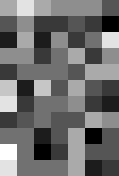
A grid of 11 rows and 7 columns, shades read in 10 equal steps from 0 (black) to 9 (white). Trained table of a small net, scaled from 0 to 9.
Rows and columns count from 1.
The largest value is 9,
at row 10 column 1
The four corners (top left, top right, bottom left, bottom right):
6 3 8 2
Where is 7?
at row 6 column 1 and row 6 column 3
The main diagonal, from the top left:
6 5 1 4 3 3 1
